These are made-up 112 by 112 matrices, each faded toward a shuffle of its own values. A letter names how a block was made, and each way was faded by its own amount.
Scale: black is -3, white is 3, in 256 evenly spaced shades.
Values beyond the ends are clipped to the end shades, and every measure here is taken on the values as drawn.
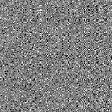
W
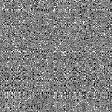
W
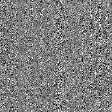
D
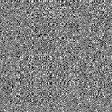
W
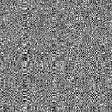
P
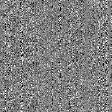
D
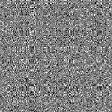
P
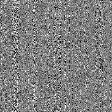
D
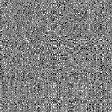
W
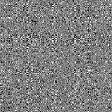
P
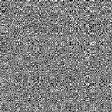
P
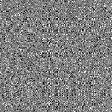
W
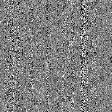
D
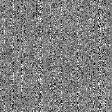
D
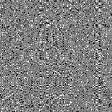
W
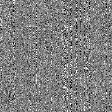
D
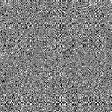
P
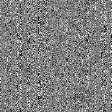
D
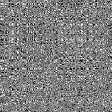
W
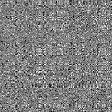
W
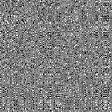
W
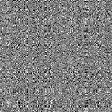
P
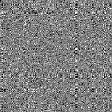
P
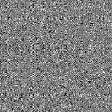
W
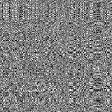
P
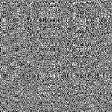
P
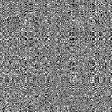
P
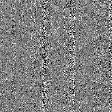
D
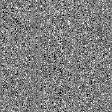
D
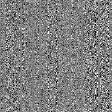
D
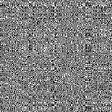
P
